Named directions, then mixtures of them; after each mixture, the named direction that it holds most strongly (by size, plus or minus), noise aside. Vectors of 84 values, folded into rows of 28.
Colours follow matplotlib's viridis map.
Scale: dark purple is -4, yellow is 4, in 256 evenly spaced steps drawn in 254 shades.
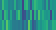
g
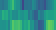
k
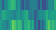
k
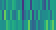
g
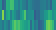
k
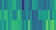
k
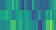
k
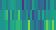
k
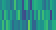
g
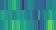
k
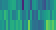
k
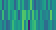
g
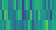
g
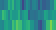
k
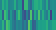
g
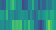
k
